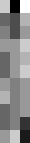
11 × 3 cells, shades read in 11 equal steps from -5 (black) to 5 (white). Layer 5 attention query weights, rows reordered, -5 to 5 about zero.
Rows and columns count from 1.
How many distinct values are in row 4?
2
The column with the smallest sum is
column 2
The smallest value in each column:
-1 -5 -4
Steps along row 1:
down up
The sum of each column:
3 -3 12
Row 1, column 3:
5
